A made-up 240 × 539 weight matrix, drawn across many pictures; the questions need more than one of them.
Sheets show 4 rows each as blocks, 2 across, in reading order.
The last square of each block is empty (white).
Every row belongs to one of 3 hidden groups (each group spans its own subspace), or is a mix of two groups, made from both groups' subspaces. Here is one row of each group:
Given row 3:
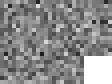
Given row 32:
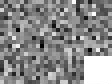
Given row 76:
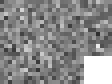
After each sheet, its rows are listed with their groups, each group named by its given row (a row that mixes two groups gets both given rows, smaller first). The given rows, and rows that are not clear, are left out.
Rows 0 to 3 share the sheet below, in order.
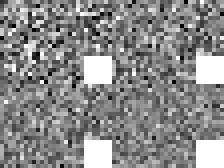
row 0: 3 and 76
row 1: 32
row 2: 32
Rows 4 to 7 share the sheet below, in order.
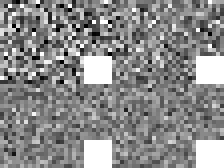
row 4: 3
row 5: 76
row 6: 3
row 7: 3
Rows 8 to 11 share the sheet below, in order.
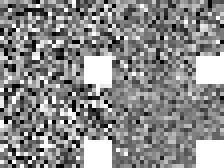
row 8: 3
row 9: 76
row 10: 3 and 76
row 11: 3
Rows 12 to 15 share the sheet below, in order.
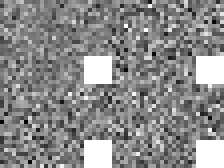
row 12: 76
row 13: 3
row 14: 3
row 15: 76
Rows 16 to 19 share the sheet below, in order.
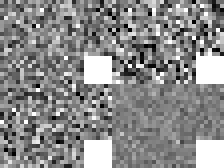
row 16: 32
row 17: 32 and 76
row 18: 3
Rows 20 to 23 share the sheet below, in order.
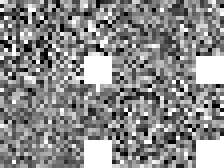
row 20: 76
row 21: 32
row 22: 76
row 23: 3
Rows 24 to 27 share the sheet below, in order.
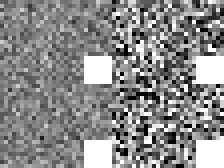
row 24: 76
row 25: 76
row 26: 3
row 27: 3
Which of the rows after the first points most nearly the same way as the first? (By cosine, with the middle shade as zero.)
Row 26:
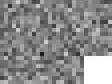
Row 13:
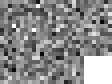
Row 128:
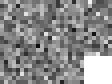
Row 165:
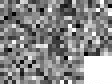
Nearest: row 13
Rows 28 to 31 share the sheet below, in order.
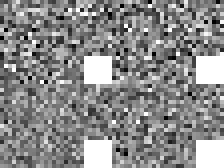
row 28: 3
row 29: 3
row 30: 76
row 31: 3
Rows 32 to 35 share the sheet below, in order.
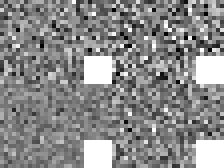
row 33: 32
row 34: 3
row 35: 32
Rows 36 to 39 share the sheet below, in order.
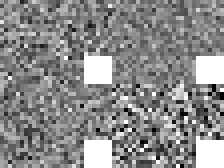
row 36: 32
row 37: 32
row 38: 76
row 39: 32
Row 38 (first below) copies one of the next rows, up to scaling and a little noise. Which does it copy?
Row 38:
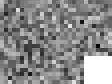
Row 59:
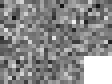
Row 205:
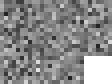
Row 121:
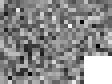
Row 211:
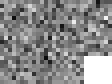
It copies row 121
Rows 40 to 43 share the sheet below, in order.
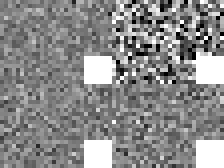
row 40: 3 and 32
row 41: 32
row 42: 76
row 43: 3
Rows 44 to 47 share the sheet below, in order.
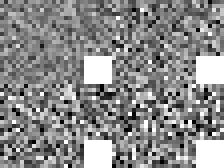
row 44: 32
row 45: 76
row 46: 32
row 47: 32
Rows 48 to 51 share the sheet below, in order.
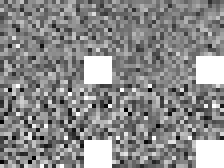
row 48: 32
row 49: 76
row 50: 3
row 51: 3
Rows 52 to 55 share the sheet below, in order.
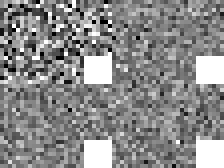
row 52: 3
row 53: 3
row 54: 3 and 76
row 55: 32
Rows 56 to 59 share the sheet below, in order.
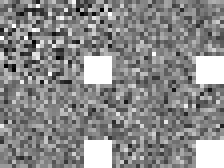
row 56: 3
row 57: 3 and 76
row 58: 76
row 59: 76
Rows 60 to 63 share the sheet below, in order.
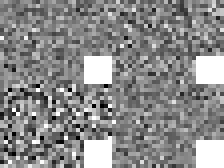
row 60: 3
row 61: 32
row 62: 3
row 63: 3
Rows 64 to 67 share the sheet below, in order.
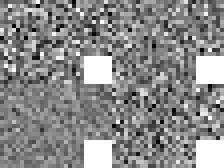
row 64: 3
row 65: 32
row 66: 32
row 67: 76
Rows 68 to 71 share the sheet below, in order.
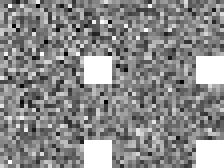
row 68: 3
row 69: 3
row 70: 32
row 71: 76
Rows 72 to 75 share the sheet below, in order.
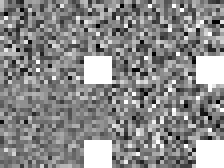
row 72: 76
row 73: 3 and 76
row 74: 3
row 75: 76
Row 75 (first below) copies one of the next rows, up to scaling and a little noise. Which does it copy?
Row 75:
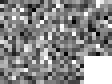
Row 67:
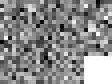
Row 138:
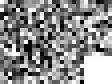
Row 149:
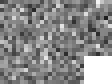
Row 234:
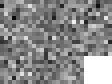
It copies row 149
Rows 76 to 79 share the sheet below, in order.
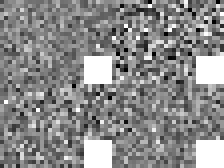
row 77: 3
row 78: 32
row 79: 32 and 76
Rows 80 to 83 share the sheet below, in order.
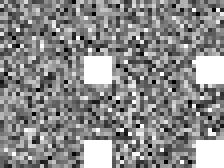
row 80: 32
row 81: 3 and 76
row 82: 3 and 76
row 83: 76
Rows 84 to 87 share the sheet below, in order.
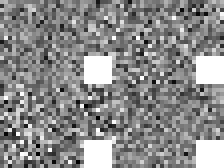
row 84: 76
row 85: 3
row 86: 76
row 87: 3 and 76
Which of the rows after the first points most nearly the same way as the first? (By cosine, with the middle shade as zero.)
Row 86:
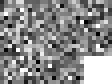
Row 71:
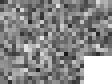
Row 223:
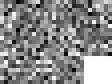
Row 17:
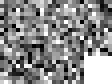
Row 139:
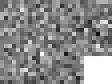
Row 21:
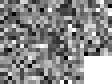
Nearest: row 139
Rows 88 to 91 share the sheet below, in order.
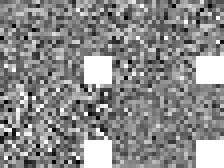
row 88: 3
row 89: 76
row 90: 76
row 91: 3
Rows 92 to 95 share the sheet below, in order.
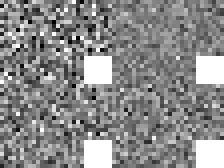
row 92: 32
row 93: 32
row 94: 32
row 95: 3
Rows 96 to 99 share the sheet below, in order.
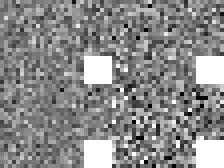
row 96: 32
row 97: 3
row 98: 76
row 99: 3 and 32
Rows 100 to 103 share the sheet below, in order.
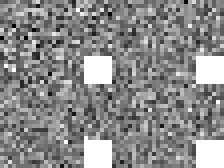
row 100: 3
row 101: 32
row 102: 32
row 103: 32
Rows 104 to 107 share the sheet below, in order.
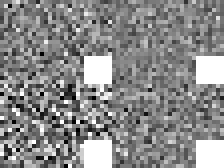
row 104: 3
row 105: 32
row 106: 32
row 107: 3
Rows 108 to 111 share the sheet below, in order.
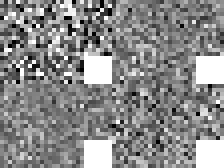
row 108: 32
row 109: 76
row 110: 76
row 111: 76
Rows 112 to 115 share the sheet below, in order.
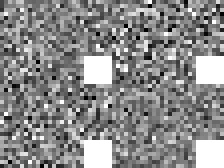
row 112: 76
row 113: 3
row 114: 3 and 32
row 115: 3
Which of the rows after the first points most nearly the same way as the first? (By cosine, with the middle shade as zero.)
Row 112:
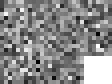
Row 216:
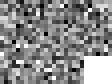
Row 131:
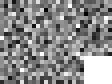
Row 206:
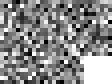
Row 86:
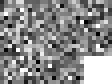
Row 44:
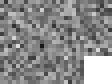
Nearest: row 86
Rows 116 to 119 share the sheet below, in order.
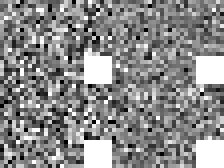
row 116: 32
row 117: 3 and 76
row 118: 32
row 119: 3 and 76
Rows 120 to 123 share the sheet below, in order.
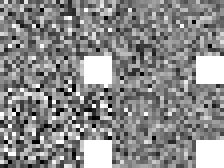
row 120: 32
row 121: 76
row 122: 3
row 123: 3
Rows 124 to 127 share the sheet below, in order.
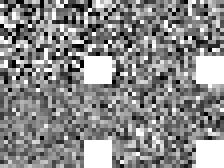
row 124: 76
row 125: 32
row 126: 3
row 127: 76
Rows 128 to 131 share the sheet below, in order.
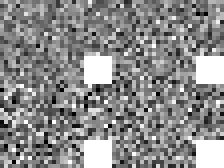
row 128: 32 and 76
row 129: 3 and 32
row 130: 76
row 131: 3 and 32
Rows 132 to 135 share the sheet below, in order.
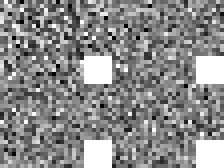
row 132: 32
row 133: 3
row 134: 3
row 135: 32
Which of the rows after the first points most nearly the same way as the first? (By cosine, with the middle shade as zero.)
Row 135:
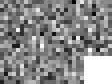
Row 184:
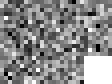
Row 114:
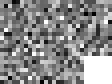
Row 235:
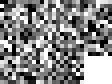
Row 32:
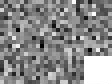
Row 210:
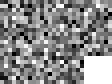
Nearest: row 184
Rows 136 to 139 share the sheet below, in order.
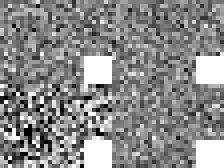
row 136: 3
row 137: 76
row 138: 76
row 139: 3 and 76
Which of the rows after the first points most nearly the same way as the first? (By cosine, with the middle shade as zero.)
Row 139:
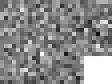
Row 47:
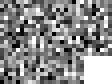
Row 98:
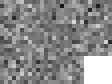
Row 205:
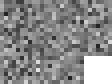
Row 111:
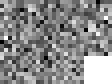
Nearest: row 98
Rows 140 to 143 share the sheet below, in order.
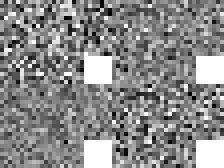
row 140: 32
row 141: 3
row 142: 32
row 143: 3
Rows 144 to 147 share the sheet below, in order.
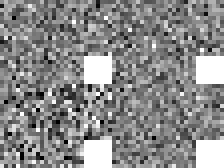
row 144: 76
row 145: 32
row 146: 32
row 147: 3
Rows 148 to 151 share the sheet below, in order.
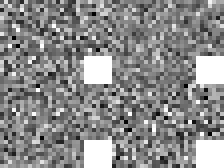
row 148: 32
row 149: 76
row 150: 3
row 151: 32
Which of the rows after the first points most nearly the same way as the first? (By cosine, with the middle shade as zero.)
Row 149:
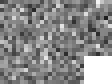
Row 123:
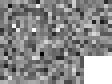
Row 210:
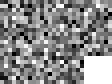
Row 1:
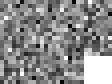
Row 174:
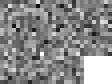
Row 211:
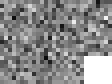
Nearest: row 210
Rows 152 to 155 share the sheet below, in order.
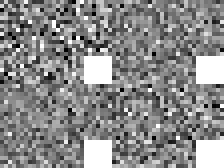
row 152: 32
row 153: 3
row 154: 3 and 32
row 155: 3
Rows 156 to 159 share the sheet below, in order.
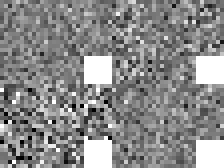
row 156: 3
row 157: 76
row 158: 76
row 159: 76
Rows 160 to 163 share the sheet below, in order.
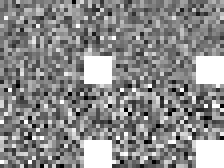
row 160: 32
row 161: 3
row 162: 3
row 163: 3
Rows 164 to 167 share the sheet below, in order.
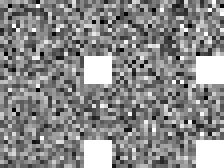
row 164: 3
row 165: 32
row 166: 3
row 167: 32
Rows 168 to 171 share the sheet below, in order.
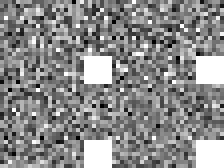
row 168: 32
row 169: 3 and 32
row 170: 3
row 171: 3
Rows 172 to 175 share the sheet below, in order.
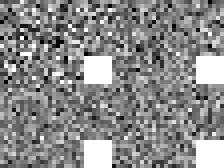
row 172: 3 and 32
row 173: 76
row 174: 3
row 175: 3 and 32
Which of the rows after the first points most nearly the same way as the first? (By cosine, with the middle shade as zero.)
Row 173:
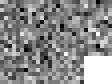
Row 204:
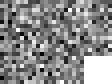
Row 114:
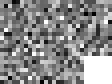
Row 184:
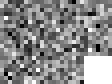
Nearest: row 184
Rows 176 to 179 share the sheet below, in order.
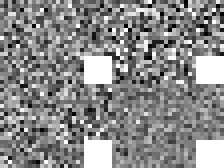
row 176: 3 and 32
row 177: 3
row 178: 32
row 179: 3
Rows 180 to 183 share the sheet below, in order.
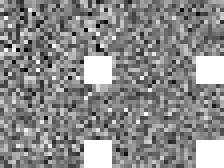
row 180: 76
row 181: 3
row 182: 76
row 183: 3
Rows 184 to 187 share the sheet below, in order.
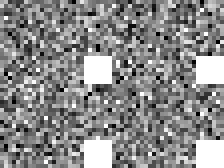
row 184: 32 and 76
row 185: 32 and 76
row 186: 76
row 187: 32 and 76
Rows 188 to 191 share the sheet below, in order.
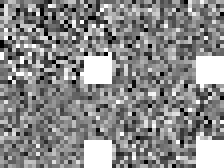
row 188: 76
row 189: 3 and 32
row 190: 76
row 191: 32
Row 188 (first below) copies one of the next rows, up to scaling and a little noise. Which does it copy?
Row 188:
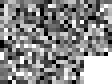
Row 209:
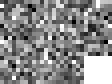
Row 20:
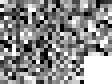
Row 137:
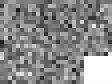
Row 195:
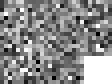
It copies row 137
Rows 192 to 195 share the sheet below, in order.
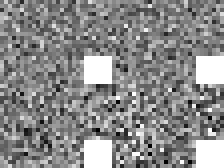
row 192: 32
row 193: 3
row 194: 76
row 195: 76
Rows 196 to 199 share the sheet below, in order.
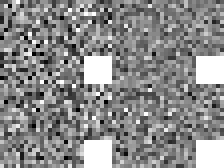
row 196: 3
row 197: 3
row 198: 32
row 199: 3
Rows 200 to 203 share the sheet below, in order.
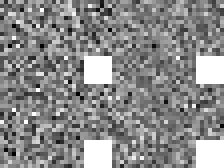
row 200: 32
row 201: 32
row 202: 3
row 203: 76
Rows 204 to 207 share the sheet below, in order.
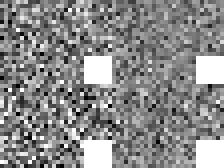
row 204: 3 and 32
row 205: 76
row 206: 3
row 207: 76
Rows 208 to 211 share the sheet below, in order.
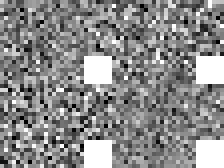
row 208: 76
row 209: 76
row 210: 3 and 76
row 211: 76
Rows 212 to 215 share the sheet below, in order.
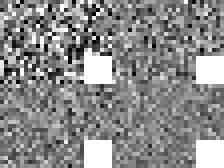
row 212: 32
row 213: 32
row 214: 3 and 32
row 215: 76
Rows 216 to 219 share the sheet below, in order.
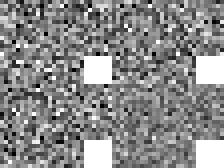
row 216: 76
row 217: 3
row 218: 3
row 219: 3
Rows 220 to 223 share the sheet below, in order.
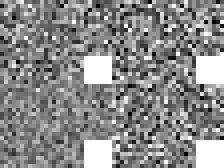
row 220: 76
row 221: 3
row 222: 3 and 32
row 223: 3 and 76
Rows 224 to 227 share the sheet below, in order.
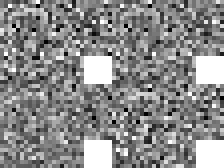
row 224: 3
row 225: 3
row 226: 3 and 32
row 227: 3
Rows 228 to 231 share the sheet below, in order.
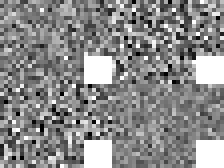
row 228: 32
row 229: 32
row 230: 32
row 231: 76
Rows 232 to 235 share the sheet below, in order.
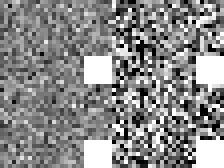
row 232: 3
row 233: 76
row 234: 76
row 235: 76
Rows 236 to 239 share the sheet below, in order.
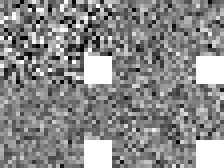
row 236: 32 and 76
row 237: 76
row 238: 32
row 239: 32
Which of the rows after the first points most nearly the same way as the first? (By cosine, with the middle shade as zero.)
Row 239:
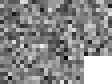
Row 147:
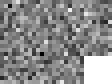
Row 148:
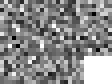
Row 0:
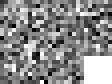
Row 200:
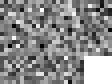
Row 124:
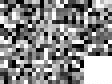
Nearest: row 148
